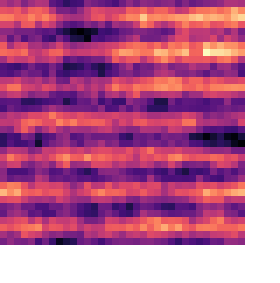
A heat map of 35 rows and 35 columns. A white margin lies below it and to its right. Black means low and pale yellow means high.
Ninth with the highest average: top right. Grain: streaks across. Stripes: horizontal, repeating 7 times.
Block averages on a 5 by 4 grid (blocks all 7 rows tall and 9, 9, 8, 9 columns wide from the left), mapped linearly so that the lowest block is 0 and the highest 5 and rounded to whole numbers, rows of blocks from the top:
3145 | 2244 | 1210 | 3333 | 2123
